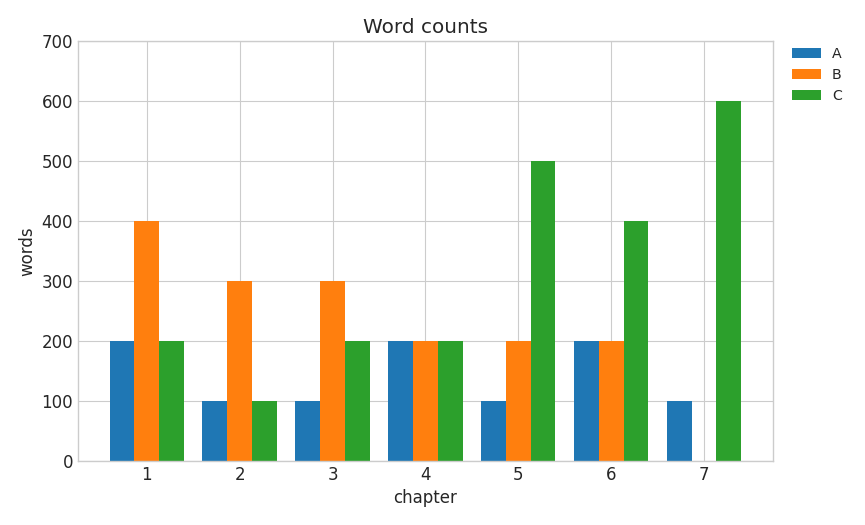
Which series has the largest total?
C
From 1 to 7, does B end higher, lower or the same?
lower
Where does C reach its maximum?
7
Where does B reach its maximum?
1
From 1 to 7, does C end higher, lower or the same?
higher
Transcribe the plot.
Title: Word counts
x-axis: chapter, ticks 1 2 3 4 5 6 7
y-axis: words, ticks 0 100 200 300 400 500 600 700
Legend: A, B, C
Values:
A: 200 100 100 200 100 200 100
B: 400 300 300 200 200 200 0
C: 200 100 200 200 500 400 600
